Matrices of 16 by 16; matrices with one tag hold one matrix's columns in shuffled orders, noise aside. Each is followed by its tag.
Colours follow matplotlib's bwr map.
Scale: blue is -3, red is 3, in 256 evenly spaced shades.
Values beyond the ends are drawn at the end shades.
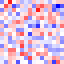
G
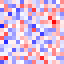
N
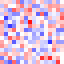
N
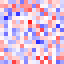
N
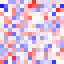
G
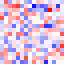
G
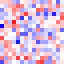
N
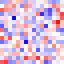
N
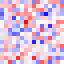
N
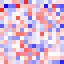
G
